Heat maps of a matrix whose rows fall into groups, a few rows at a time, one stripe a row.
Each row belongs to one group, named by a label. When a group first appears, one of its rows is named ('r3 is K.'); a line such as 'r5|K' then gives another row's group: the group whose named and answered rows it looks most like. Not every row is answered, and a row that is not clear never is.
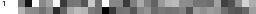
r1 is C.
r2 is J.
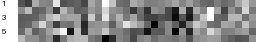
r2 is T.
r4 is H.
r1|C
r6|J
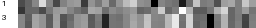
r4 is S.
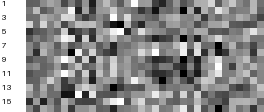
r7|S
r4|J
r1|H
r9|T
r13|J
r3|C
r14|S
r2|T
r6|T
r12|H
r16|S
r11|T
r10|T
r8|S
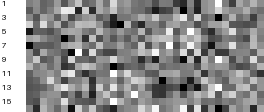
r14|H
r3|S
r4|J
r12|H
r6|S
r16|S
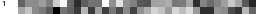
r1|C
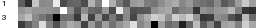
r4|H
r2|C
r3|S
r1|C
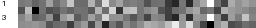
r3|T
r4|S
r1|T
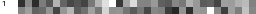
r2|T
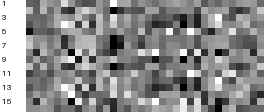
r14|C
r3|T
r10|J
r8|S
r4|T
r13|T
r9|T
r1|C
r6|J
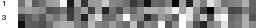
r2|S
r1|T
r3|H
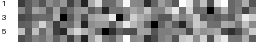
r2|S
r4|H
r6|H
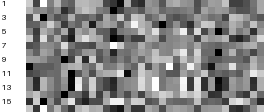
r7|C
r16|J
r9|S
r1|J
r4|H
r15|C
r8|S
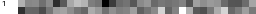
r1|J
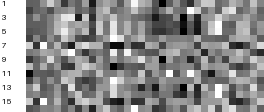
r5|T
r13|T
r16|H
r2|H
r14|T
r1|H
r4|T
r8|C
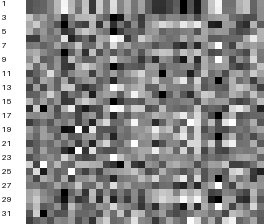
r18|H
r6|C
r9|T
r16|C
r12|S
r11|H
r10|J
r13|C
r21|H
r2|T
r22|S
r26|S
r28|S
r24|J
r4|S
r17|S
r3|J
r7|T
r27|T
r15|J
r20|S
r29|S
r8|S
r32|H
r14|H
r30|T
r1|T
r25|C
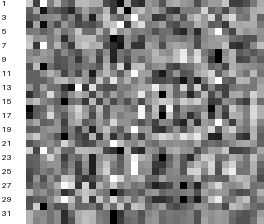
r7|J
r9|S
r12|T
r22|J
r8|S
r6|J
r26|C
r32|J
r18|T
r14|H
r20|S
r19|H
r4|C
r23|H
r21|C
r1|J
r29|T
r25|H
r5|T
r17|H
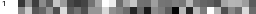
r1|C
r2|T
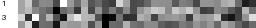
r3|J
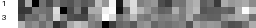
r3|C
